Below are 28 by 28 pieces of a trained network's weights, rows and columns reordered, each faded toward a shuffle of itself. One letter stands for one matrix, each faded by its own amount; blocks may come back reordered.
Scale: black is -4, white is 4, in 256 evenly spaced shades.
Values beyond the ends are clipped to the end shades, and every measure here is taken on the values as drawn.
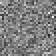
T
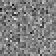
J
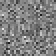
T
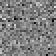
J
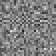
T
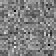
T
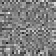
T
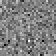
J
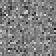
J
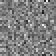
T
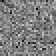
J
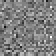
T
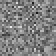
T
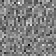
T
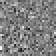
J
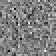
J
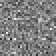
J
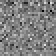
J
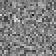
T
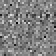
J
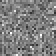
J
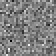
J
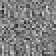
T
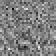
T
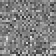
T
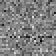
J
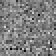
J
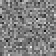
T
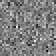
J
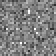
J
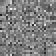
T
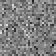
J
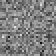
T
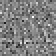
J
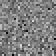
J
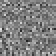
T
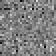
J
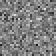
J
